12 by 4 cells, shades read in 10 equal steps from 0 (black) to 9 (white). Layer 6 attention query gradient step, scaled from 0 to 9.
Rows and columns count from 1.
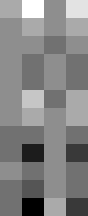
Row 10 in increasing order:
4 4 5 5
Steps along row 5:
down up down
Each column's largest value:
6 9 6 8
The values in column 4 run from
2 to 8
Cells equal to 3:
1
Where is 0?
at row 12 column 2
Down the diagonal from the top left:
6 6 4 4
